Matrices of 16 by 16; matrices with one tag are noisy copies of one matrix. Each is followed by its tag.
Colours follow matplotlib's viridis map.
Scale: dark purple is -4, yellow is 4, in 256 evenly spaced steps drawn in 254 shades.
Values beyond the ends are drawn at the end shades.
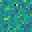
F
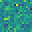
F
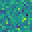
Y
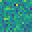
F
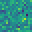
Y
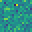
F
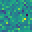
Y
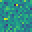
F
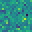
Y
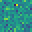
F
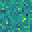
Y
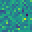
Y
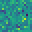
Y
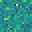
F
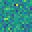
F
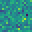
Y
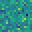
Y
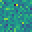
F
